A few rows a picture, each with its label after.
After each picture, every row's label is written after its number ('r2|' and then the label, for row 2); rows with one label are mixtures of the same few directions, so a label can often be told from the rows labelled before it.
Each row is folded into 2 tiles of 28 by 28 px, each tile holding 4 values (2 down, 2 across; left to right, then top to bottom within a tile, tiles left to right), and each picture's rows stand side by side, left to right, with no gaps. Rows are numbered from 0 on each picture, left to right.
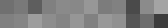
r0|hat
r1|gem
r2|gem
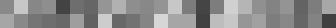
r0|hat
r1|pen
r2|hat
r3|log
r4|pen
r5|gem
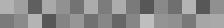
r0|gem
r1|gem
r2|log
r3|gem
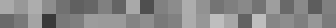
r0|pen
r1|hat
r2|hat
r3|gem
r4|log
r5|hat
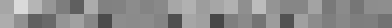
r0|hat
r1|hat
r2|hat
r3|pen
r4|hat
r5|log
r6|gem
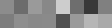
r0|hat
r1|log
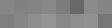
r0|hat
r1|hat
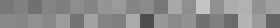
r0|hat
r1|log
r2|log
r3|hat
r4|pen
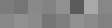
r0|hat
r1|hat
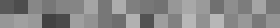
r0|hat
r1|log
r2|log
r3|gem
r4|gem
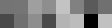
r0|pen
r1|log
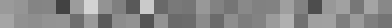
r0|pen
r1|log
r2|gem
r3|pen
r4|gem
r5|log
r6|gem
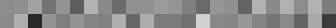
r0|log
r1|hat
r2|log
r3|log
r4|hat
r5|pen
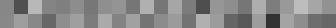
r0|hat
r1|pen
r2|gem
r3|log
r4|pen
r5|hat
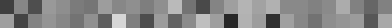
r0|gem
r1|gem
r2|log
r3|log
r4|pen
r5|log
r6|log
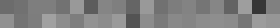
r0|pen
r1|hat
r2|pen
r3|hat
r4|hat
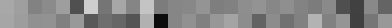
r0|pen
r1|gem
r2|pen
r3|gem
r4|log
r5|log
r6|pen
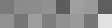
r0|log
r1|gem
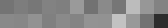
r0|hat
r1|gem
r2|hat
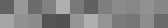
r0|hat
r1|log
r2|pen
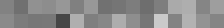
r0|gem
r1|log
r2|pen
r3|pen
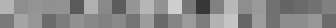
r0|gem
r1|hat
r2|log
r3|log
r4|pen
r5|hat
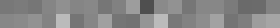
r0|hat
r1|pen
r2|hat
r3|hat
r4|hat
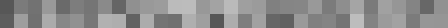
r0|pen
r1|pen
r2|log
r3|pen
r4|pen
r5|log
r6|pen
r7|log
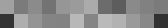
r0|log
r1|gem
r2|hat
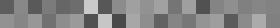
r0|hat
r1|gem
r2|pen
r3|hat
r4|log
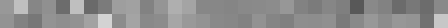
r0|hat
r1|gem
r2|pen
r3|pen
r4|log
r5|log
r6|hat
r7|pen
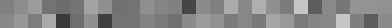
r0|gem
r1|pen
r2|pen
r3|hat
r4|hat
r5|hat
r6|log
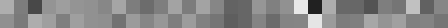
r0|log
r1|gem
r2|log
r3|gem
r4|pen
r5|gem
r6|hat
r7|hat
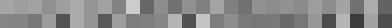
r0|hat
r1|pen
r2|hat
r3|log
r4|gem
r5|pen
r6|pen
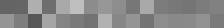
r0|gem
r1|hat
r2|gem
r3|hat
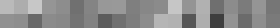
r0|hat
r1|gem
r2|hat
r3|pen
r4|pen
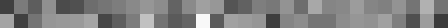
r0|gem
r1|hat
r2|log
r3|log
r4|hat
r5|gem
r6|gem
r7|pen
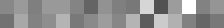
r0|pen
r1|log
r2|gem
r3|hat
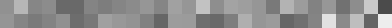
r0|hat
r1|pen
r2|hat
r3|hat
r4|gem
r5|hat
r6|gem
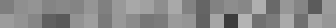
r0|hat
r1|log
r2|hat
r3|log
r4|log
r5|log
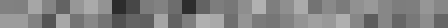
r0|hat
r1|log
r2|pen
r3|hat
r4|log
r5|gem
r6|log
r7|pen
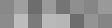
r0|pen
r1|log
